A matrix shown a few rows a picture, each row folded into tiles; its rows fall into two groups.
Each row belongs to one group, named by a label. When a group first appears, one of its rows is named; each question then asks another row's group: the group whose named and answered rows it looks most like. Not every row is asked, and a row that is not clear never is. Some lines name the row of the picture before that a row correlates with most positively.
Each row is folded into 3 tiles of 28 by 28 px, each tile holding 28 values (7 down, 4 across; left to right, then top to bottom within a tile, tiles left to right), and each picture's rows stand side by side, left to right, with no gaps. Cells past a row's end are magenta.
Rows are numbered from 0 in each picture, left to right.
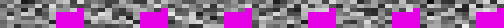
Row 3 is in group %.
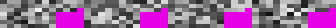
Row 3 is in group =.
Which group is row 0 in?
=
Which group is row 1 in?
%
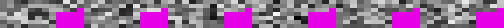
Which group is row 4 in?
=
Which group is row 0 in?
%
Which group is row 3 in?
%
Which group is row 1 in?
%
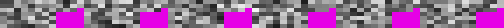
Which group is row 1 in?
=
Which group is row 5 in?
=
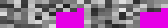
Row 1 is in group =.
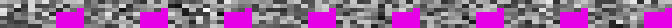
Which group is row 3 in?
%
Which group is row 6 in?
=
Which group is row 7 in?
=
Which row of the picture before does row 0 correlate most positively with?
0
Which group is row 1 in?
%
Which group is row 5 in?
%
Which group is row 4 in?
%
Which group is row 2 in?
=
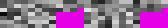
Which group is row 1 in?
=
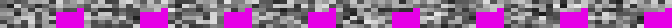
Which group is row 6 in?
%
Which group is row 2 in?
=
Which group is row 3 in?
%
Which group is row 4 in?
=
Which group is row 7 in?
%
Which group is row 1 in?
%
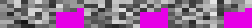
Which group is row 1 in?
=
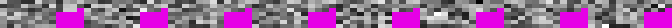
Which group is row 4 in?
=
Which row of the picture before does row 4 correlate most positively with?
2
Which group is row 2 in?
=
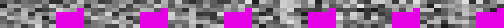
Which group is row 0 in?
%
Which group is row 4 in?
%
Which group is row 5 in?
=
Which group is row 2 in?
%
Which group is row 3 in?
=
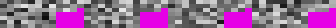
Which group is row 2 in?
=
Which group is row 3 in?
%
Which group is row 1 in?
=
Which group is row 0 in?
%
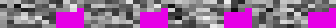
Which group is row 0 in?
%
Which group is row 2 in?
=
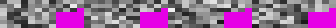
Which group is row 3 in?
%
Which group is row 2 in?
=
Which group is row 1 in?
%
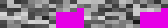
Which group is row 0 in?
%
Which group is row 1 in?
%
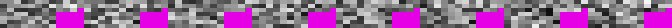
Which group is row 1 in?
=
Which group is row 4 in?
=
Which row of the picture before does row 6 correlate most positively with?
1
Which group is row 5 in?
=
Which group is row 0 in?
%
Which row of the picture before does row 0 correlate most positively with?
0
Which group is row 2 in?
%
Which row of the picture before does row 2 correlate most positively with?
0
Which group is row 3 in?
=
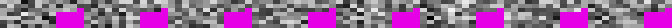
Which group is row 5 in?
=
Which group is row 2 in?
=
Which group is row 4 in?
=
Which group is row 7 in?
=
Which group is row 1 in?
=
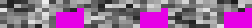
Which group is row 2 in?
=
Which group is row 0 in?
=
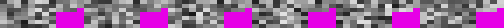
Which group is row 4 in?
%
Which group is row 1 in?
=
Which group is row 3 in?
=
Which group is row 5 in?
%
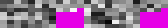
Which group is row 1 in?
=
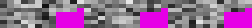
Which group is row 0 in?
%
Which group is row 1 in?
=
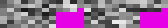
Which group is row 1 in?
=
